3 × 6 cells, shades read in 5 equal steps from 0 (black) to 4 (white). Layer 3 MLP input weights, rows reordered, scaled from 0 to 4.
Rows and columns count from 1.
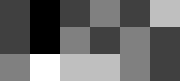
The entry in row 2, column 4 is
1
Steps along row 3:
up down same down down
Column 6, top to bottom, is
3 1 1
